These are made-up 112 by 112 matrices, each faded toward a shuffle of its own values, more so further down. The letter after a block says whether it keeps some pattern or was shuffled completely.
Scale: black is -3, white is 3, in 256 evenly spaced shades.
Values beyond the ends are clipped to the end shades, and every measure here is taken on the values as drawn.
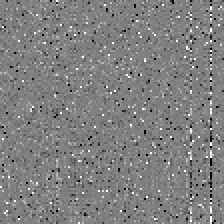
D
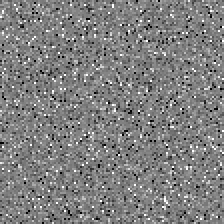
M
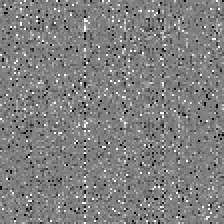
D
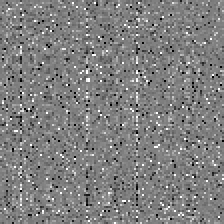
D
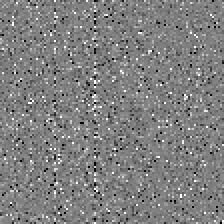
D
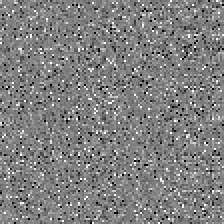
D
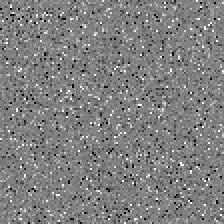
M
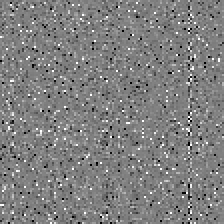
D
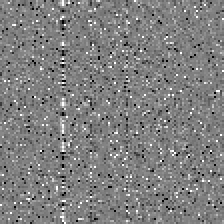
D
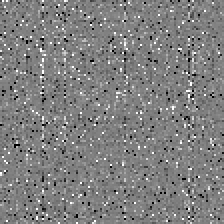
D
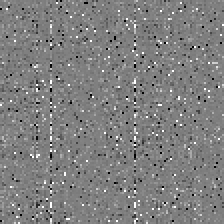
D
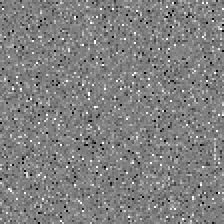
M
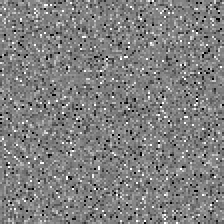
M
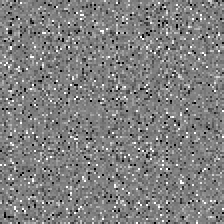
D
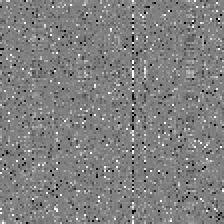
D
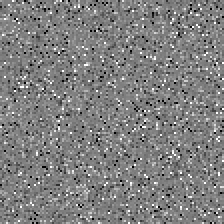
M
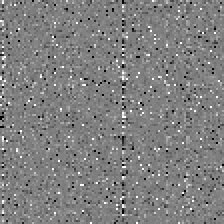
D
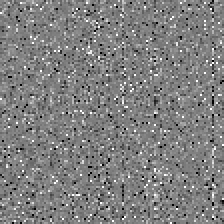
D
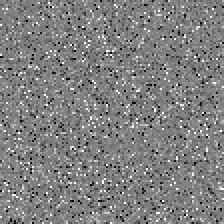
M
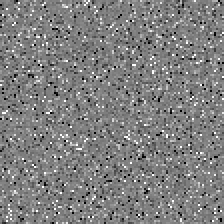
M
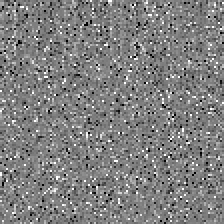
D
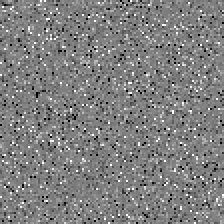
M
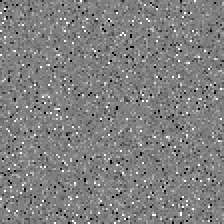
M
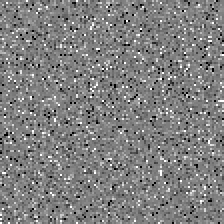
M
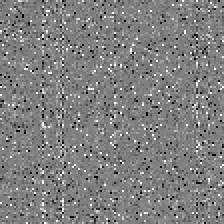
D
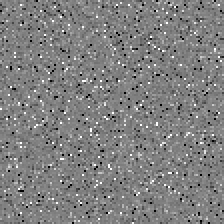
M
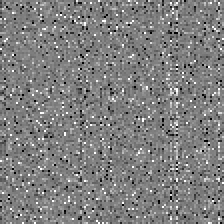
D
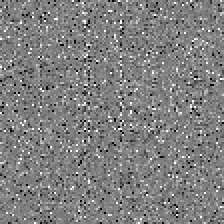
D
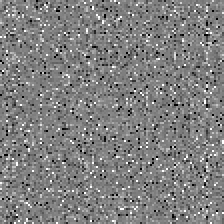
D
